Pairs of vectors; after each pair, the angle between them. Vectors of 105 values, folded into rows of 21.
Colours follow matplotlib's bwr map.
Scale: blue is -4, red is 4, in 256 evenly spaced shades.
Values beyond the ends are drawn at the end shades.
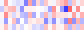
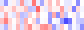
orthogonal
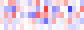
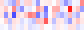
nearly opposite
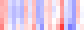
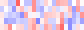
partly aligned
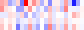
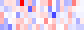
partly opposed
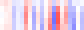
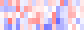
partly opposed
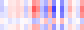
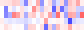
partly aligned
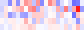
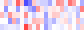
partly opposed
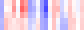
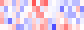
partly opposed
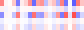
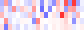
partly opposed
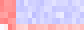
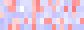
orthogonal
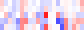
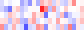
partly opposed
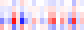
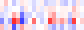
nearly parallel
